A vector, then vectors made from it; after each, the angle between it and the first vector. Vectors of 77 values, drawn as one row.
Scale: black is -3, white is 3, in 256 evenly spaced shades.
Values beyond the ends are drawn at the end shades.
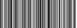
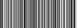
partly aligned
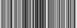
partly aligned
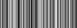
partly opposed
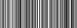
partly opposed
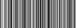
nearly parallel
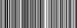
orthogonal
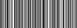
orthogonal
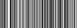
orthogonal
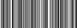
nearly opposite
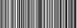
orthogonal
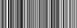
orthogonal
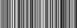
partly opposed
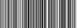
partly aligned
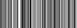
partly aligned
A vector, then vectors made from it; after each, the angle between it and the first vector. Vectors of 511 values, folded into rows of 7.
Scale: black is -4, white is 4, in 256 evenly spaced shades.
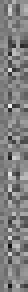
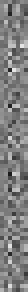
nearly opposite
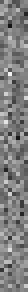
partly opposed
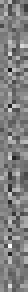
nearly opposite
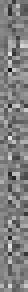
nearly opposite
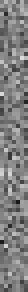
partly aligned
